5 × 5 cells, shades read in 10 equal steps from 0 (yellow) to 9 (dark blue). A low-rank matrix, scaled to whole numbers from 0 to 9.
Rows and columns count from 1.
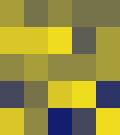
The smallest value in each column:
1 1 0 0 0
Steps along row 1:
up down up same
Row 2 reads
1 1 0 6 3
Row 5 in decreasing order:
9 7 4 1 0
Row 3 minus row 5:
3 -1 -5 -3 3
